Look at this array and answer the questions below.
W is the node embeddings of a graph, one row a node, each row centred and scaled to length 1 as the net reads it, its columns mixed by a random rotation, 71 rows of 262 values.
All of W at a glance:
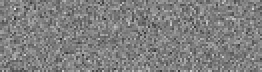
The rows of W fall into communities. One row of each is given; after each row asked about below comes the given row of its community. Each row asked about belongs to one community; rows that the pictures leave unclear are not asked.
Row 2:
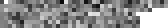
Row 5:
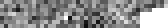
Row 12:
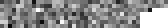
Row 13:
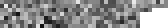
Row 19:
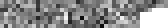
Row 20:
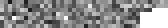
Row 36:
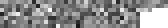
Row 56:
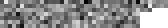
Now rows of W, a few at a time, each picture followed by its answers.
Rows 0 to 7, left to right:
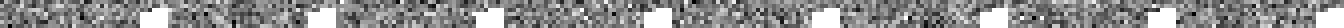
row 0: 56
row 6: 20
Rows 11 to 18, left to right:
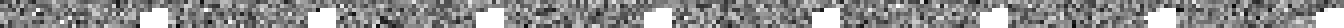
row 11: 12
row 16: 56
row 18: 19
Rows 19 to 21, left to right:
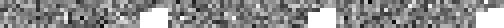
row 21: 12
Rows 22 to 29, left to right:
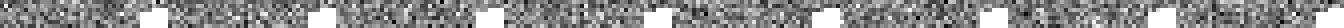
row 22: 13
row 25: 2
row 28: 13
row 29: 19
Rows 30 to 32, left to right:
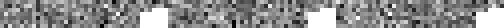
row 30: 19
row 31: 2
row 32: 36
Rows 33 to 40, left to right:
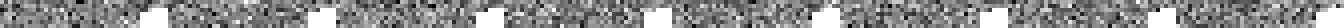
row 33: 19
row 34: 20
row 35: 2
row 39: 12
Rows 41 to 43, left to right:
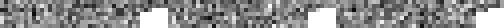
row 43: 5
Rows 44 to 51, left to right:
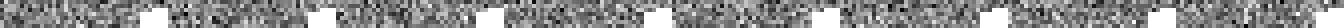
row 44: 2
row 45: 56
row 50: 20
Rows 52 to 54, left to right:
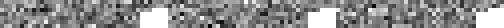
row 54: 36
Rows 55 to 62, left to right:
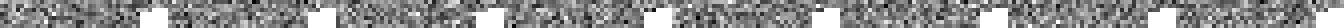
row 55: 36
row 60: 5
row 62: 56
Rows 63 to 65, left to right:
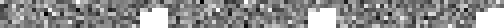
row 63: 36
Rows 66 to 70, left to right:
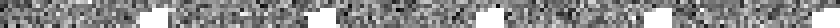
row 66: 20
